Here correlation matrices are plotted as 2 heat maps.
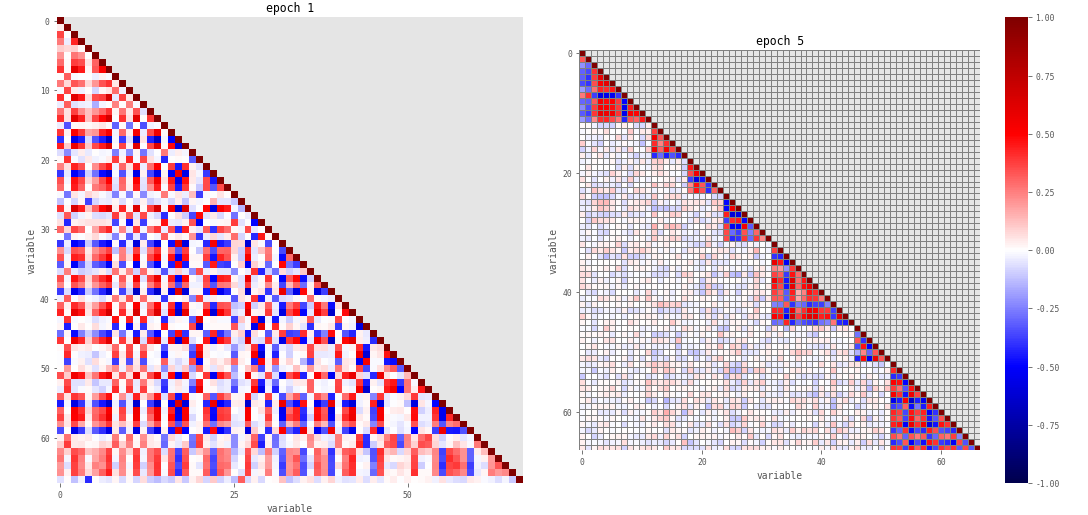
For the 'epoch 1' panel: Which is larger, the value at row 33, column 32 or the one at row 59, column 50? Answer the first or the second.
the second
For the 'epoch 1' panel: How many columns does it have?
67
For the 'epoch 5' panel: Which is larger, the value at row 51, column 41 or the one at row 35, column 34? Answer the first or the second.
the first
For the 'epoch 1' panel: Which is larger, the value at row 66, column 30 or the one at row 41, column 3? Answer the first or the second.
the second
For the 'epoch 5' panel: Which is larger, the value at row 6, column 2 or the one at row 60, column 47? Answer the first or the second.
the first
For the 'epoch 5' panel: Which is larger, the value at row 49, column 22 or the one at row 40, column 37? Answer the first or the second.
the second
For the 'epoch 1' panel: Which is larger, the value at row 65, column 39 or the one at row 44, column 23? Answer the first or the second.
the second
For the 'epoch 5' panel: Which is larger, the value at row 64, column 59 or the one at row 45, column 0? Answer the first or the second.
the second
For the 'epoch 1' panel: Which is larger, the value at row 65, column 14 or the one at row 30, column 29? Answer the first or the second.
the first
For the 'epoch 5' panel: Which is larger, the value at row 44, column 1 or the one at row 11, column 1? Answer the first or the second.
the first
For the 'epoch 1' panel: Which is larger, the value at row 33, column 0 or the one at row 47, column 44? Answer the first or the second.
the first
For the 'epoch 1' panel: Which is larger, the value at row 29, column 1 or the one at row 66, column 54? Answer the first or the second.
the second
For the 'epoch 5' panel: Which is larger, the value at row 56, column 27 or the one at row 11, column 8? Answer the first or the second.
the second
